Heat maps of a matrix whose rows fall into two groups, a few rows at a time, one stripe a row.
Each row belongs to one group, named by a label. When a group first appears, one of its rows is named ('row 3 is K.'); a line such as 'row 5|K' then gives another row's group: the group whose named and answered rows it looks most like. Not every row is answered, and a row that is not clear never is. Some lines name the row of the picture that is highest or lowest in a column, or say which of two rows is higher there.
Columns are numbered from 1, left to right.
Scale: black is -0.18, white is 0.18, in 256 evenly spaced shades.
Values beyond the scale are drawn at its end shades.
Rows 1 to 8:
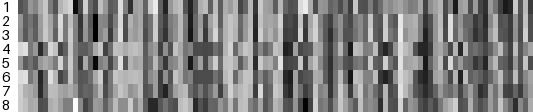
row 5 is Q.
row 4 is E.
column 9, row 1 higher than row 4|Yes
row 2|Q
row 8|E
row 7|E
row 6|E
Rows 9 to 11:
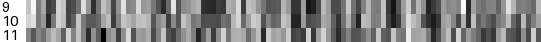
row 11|Q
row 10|E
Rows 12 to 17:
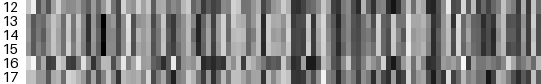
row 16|E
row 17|Q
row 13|Q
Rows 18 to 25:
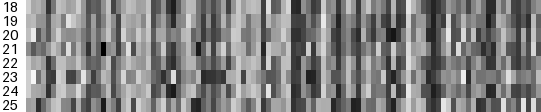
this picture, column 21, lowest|23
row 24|E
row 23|E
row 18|E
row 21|Q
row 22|E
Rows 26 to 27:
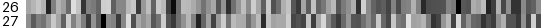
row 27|Q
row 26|E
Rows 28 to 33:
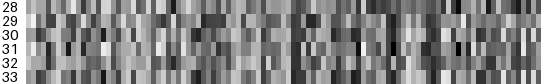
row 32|E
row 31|E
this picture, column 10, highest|28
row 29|E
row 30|Q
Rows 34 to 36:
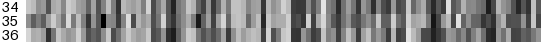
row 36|E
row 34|Q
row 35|Q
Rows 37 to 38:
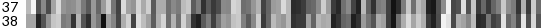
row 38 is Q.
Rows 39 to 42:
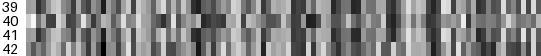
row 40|E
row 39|Q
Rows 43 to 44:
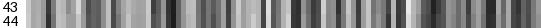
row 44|E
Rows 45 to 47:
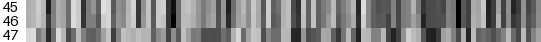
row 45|E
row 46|E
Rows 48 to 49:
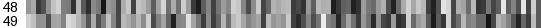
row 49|Q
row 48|Q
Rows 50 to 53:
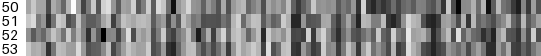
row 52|Q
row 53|E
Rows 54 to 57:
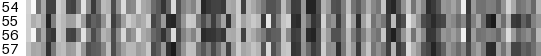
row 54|E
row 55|E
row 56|E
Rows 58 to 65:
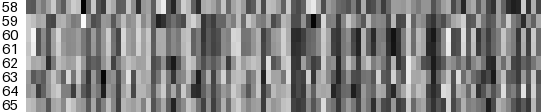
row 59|E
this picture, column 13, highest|59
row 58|Q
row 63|Q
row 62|E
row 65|Q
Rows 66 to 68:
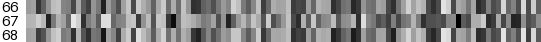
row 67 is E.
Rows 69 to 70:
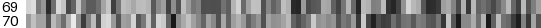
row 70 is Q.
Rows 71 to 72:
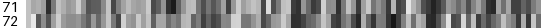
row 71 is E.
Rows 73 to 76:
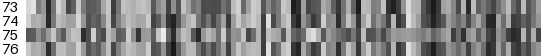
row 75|Q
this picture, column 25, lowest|75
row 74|E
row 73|E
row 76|E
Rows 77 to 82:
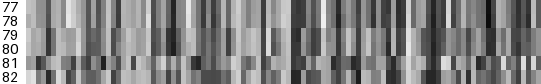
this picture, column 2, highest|82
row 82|E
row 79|E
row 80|E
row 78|Q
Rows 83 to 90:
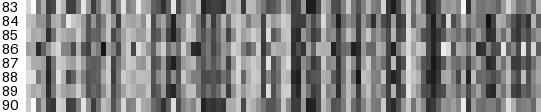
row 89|E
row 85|E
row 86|Q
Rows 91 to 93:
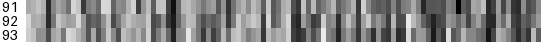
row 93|Q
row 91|E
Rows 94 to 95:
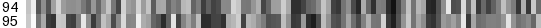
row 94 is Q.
